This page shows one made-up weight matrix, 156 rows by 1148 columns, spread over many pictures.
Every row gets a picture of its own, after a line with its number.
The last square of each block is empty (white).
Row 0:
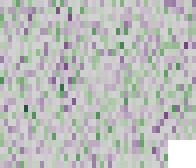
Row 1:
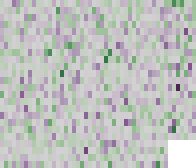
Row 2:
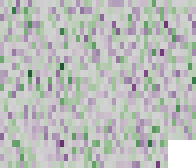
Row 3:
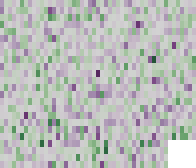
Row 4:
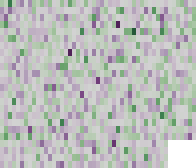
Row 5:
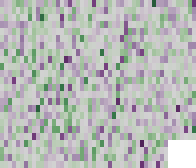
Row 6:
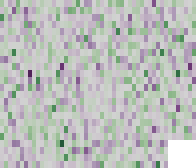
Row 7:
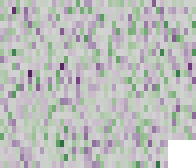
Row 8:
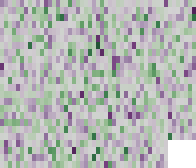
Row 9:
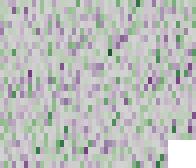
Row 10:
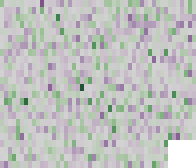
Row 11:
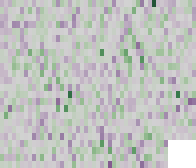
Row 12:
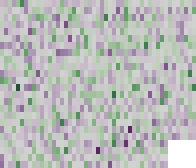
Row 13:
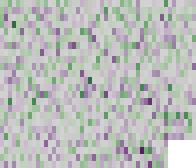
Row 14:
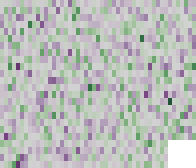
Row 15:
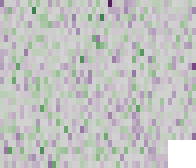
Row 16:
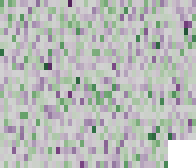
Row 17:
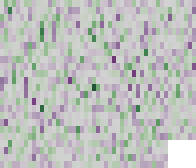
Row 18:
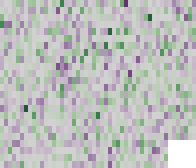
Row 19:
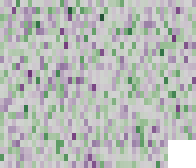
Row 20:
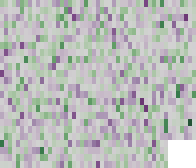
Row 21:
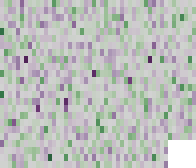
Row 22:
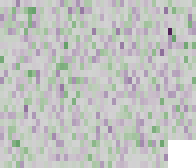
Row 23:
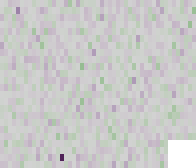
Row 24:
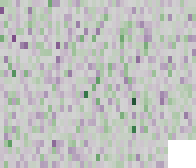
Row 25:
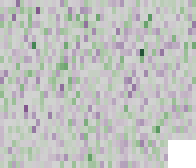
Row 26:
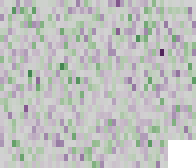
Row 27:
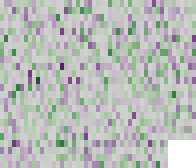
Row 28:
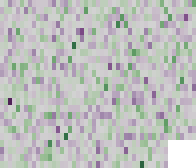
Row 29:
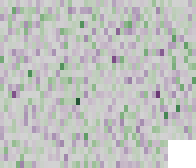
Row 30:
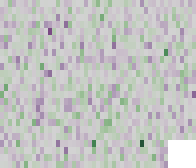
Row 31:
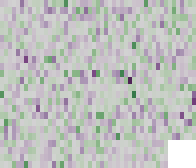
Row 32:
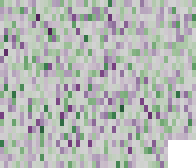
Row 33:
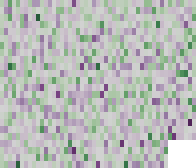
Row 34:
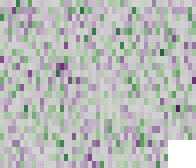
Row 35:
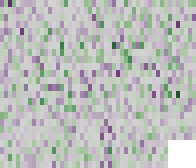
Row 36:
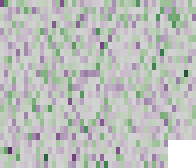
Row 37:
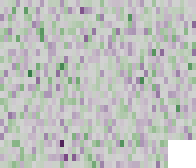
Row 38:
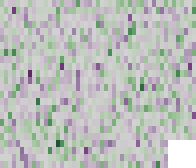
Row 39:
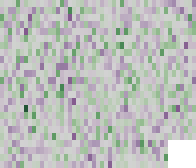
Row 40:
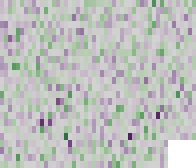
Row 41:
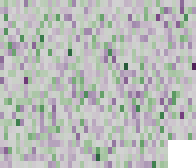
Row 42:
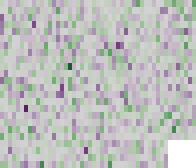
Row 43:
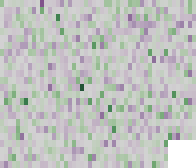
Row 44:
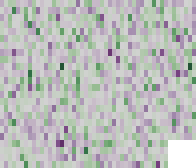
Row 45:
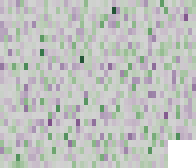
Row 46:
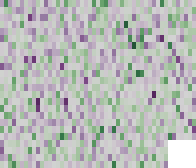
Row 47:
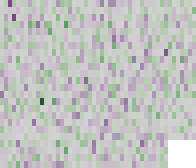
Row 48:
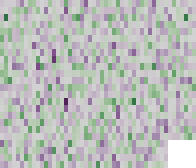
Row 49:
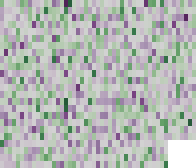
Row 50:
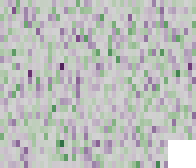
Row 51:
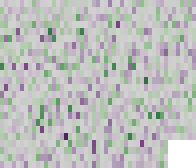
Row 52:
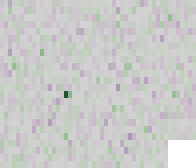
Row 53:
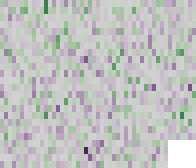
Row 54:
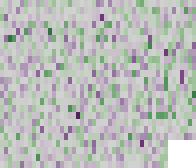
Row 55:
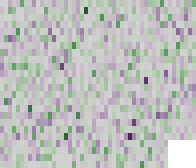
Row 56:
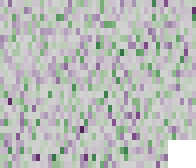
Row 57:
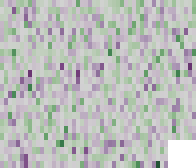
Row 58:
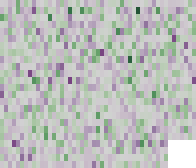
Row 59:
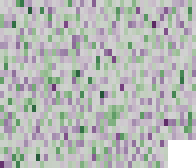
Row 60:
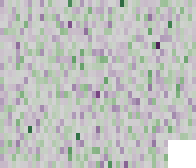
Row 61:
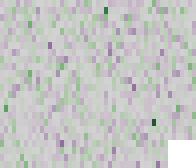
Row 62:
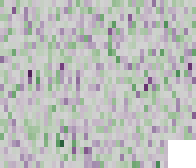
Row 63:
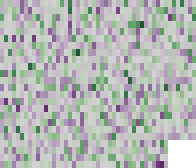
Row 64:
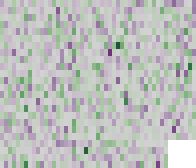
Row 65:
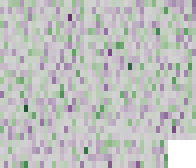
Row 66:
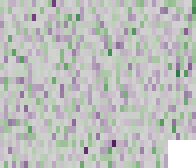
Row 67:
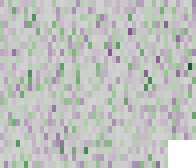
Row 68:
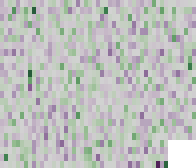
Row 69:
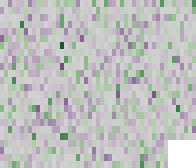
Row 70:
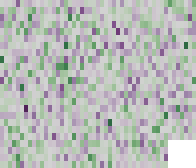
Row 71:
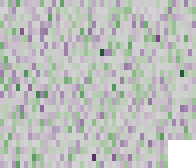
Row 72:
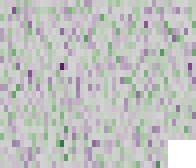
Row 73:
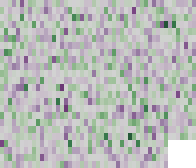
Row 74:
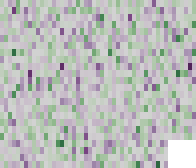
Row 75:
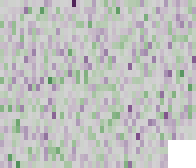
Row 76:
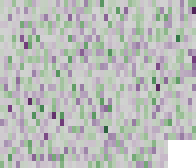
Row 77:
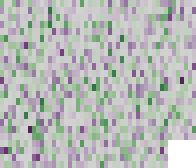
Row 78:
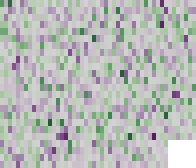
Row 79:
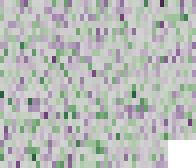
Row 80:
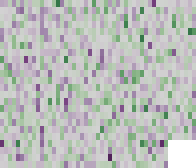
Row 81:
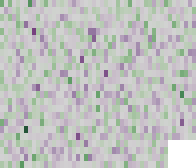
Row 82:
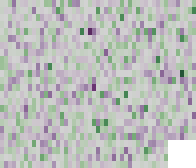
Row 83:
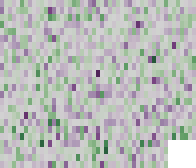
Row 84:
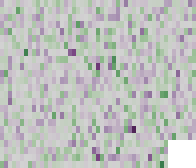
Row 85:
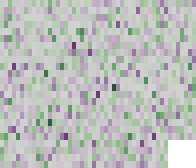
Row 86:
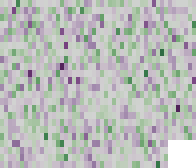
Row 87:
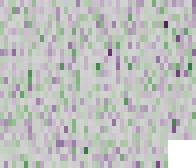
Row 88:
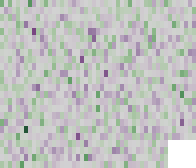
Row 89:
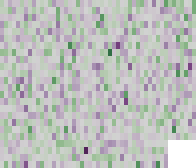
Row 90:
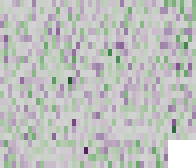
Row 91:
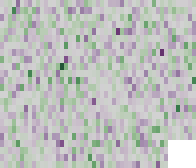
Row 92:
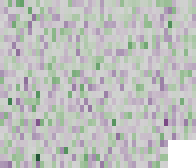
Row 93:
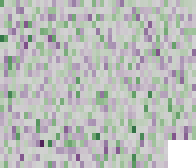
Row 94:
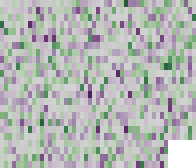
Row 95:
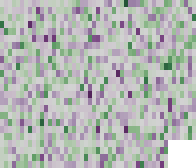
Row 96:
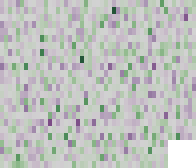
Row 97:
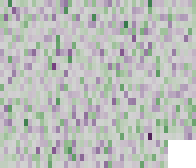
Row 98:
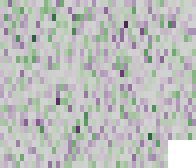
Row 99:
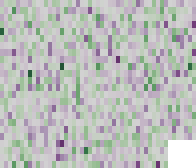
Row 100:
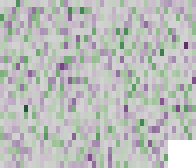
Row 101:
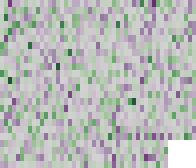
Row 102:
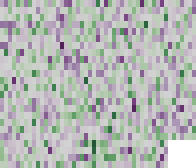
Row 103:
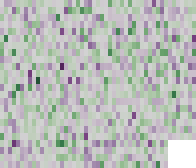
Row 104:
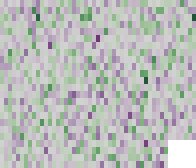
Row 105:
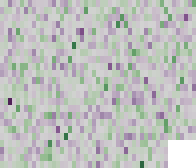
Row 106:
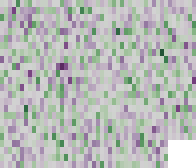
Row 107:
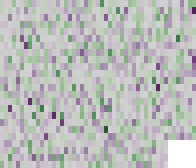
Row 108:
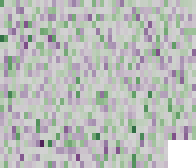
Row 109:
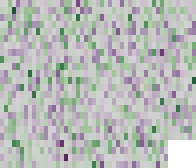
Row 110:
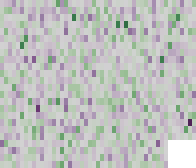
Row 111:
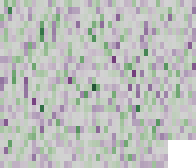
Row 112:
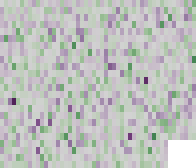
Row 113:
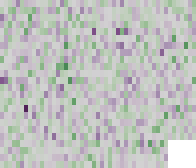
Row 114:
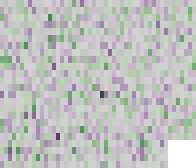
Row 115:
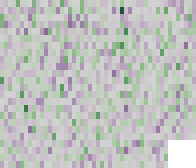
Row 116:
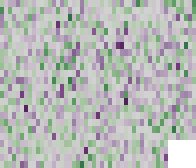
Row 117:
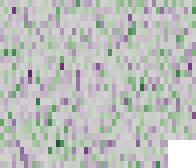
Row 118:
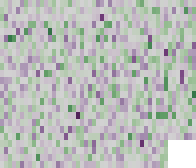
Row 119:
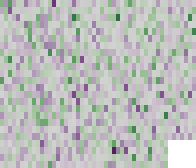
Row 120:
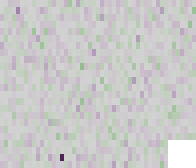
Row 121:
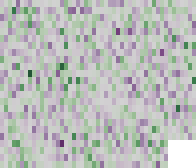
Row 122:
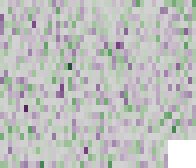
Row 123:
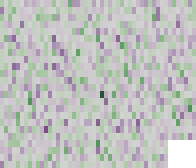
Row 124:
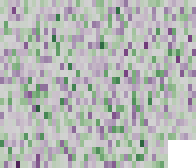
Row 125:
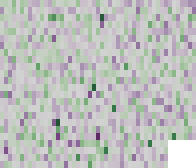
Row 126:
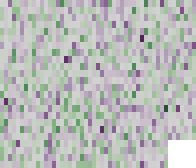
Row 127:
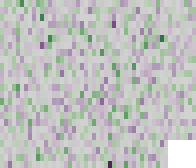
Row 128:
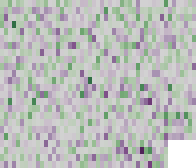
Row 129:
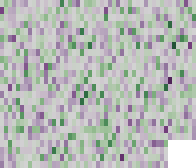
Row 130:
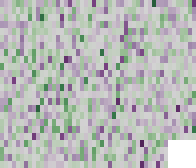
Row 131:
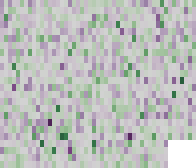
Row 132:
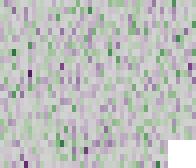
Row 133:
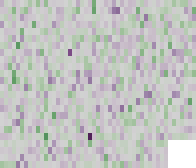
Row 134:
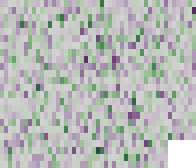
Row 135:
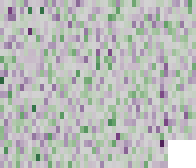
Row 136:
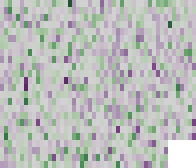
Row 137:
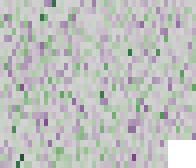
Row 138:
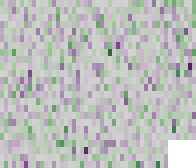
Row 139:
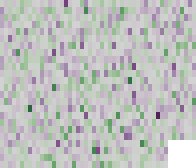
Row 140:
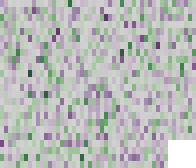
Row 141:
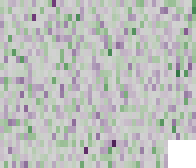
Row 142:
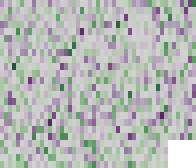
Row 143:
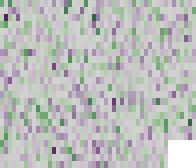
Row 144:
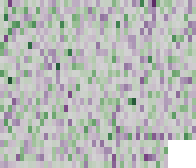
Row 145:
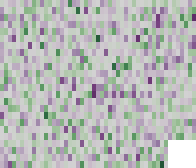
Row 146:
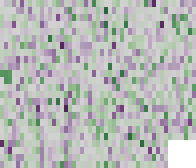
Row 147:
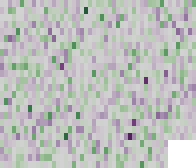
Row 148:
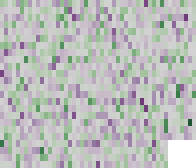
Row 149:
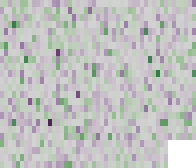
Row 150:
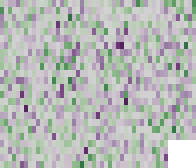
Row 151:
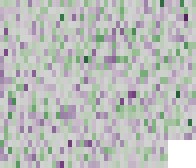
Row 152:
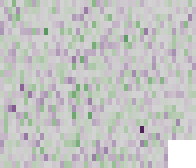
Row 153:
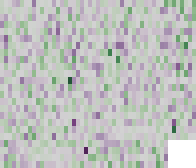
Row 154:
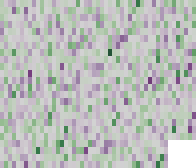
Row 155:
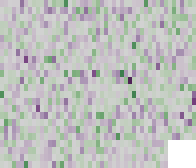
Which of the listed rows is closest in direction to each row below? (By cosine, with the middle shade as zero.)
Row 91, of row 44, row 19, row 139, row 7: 44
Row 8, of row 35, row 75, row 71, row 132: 75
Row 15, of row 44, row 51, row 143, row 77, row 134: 134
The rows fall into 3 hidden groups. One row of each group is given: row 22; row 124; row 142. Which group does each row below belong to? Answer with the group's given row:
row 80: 142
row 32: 142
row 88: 124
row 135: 124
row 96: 142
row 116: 22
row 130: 142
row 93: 124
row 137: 124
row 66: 22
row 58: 22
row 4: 142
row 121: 22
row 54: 142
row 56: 124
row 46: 142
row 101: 142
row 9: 22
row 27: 22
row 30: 142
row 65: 22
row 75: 124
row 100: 22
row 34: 22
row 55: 142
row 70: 22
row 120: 124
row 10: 124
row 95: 124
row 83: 124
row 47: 142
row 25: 22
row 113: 22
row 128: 124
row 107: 124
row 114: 124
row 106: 22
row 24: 124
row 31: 142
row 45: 142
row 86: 22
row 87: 22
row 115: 22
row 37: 22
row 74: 22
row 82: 124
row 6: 22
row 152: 124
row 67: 22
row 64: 22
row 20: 142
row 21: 142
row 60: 124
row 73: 142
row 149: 142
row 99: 22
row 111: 124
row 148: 142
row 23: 124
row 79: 142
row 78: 142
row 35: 142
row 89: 22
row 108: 124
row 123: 124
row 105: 142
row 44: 22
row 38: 22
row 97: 142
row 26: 22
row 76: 124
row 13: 124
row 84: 124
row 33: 124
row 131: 142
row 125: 124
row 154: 22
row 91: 22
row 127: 124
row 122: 22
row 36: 124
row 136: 124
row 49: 142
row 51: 142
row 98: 142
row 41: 124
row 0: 22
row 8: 124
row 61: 22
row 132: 22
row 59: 124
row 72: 22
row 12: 124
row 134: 124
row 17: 124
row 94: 124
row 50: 22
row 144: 142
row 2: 22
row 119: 124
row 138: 22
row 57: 22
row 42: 22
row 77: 124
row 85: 142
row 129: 124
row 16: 124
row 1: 22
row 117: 22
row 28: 142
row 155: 142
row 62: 22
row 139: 142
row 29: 22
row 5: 142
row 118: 142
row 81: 124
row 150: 22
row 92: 124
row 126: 142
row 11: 142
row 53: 142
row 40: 142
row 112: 142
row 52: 142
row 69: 142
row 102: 142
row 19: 22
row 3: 124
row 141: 22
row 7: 22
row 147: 142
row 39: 22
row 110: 142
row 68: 22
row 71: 124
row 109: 22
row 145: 124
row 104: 124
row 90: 22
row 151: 142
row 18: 22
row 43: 124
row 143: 142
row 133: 124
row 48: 142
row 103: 22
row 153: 22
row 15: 124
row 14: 124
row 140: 124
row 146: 142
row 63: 124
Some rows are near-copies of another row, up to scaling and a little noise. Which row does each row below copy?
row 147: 55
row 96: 45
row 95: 94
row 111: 17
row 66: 141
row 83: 3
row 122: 42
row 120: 23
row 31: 155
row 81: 88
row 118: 54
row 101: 144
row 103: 27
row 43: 10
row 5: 130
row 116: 150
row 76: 107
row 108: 93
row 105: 28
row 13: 128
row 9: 154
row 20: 148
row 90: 153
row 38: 117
